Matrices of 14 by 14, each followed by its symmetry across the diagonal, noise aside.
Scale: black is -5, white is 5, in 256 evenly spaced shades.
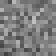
neither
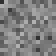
symmetric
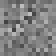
antisymmetric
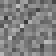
antisymmetric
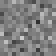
antisymmetric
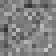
symmetric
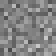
symmetric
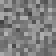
neither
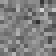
neither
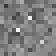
symmetric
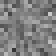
antisymmetric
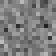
neither
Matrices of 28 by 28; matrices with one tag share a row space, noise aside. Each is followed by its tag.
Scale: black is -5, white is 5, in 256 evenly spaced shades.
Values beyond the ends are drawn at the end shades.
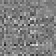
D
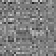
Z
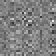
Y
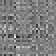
Z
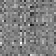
D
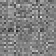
Z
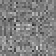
Z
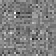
Z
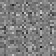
Y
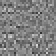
Z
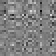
Y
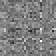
Y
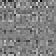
Z
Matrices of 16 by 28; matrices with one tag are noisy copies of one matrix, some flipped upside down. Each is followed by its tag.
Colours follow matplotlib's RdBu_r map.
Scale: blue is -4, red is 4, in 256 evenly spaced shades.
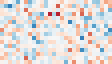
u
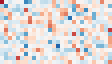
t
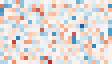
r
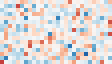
t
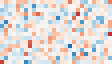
t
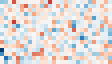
r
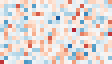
t
